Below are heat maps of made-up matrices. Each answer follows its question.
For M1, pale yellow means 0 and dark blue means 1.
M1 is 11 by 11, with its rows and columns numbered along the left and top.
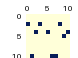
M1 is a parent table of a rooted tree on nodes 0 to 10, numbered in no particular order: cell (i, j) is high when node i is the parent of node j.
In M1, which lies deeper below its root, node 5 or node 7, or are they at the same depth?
node 7
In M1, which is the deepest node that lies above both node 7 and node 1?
10
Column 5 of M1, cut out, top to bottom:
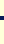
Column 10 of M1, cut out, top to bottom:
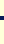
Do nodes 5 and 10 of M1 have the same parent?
yes
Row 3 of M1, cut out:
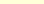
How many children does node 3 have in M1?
0
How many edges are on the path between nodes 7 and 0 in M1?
4
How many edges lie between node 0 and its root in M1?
2
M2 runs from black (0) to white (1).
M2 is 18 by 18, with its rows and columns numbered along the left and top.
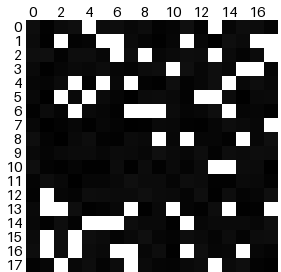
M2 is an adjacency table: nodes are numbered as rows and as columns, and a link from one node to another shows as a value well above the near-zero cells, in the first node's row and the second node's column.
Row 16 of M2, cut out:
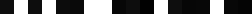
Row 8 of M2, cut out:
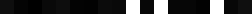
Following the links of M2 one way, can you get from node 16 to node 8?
yes
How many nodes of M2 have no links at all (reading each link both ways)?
0
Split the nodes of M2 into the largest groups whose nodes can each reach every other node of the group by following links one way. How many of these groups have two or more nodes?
1
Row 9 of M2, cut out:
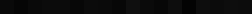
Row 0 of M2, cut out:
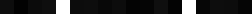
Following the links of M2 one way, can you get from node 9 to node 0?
no
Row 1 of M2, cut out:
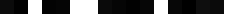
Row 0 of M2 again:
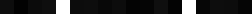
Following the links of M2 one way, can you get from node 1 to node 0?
no
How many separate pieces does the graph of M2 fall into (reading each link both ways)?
1
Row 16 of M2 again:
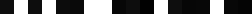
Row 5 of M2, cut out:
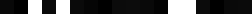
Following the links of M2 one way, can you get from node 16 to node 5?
yes
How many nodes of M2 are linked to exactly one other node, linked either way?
0
